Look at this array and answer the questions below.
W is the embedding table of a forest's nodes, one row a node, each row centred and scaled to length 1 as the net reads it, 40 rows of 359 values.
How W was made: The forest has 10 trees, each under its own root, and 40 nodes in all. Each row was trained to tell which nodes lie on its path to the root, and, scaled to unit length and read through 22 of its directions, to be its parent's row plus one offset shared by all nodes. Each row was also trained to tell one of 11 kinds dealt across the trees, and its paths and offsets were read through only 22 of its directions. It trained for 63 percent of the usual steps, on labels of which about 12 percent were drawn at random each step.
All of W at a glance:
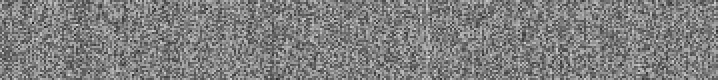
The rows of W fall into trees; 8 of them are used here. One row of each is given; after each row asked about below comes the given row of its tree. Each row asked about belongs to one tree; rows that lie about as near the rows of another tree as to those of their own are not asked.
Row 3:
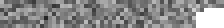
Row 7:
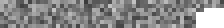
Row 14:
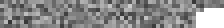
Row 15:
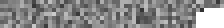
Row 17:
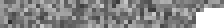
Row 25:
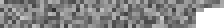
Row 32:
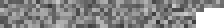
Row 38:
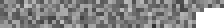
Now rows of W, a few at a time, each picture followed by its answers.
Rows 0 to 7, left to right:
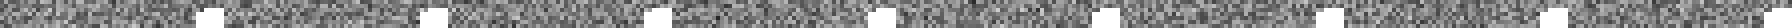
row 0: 32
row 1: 7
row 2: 25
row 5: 38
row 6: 38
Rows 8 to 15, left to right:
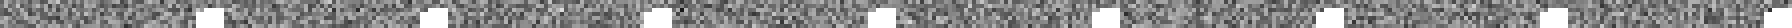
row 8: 38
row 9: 3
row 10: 14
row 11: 3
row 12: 14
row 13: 32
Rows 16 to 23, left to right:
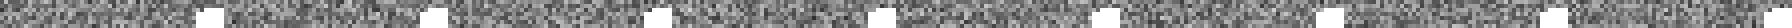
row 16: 32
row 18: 15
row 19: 38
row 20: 3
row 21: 7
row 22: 17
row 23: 32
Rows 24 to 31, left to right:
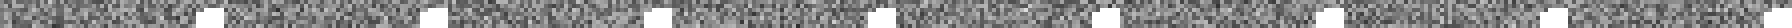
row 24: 17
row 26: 3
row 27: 32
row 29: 25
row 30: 3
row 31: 14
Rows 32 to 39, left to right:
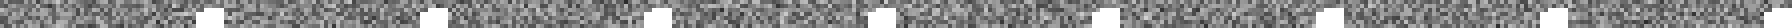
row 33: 15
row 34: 25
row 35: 7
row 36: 25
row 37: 14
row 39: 17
